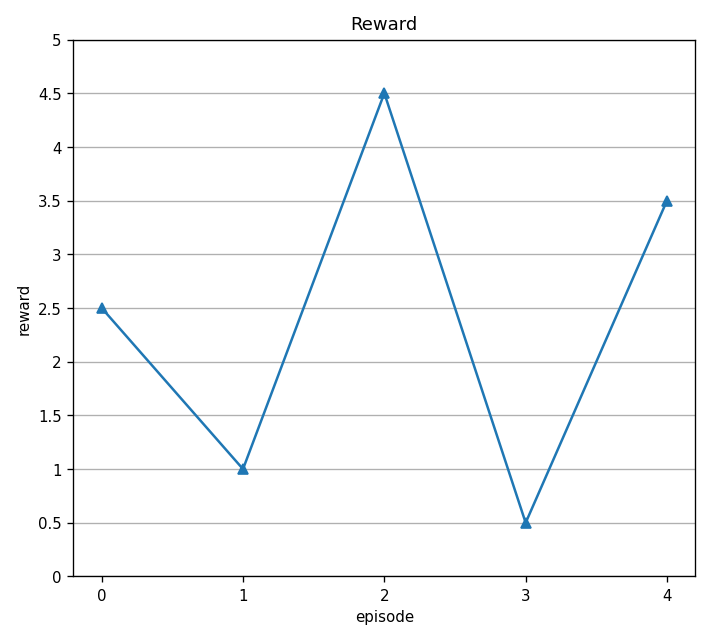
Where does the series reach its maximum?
2
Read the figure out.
Title: Reward
x-axis: episode, ticks 0 1 2 3 4
y-axis: reward, ticks 0 0.5 1 1.5 2 2.5 3 3.5 4 4.5 5
Values:
2.5 1 4.5 0.5 3.5
